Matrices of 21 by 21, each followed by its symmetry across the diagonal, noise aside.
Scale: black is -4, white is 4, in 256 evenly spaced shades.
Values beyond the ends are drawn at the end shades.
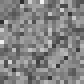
symmetric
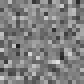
antisymmetric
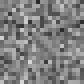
antisymmetric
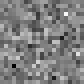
antisymmetric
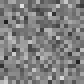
antisymmetric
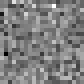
antisymmetric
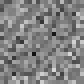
symmetric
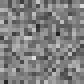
antisymmetric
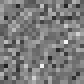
symmetric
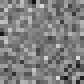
symmetric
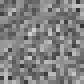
symmetric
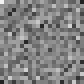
symmetric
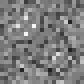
symmetric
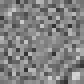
symmetric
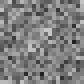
symmetric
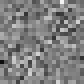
antisymmetric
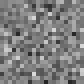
antisymmetric
